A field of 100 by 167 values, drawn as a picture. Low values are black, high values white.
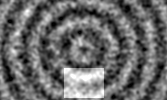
An odd patch, higher than its surroundings, sits in the bottom middle. Concentric rings centre on the centre. The bottom middle is the ninth with the highest average. No overall slope runs across the table.
